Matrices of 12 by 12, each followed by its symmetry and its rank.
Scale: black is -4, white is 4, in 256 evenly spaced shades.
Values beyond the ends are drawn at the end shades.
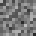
symmetric, full rank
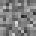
antisymmetric, full rank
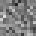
antisymmetric, full rank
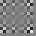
symmetric, rank one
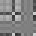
symmetric, rank one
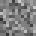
antisymmetric, full rank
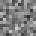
antisymmetric, full rank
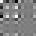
symmetric, rank one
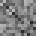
symmetric, full rank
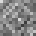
symmetric, full rank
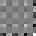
symmetric, rank one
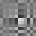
symmetric, rank one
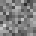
antisymmetric, full rank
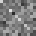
symmetric, full rank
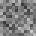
symmetric, full rank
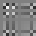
symmetric, rank one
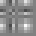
symmetric, rank one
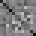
symmetric, full rank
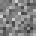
symmetric, full rank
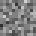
antisymmetric, full rank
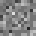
symmetric, full rank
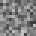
antisymmetric, full rank
